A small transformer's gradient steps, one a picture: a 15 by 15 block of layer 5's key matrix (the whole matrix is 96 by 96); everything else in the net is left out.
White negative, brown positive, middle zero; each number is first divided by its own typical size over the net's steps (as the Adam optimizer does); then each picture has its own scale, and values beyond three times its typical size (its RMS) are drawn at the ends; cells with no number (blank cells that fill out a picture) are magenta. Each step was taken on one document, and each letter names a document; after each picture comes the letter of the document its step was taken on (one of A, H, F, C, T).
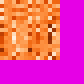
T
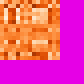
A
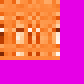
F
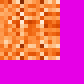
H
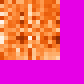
T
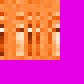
F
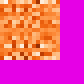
H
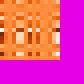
F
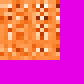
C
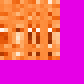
F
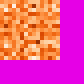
H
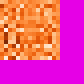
T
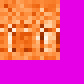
C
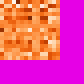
A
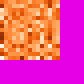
T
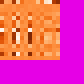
F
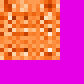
C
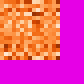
H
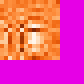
T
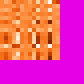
F
